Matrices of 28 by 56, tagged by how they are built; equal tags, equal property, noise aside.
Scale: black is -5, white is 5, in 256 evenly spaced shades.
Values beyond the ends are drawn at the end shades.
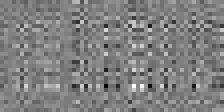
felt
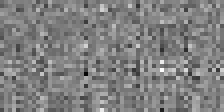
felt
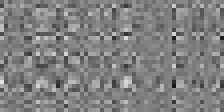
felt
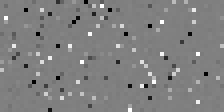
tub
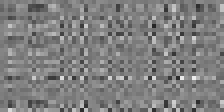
felt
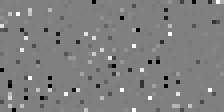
tub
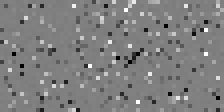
tub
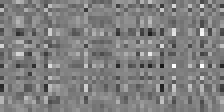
felt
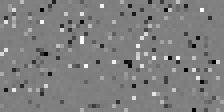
tub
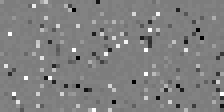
tub
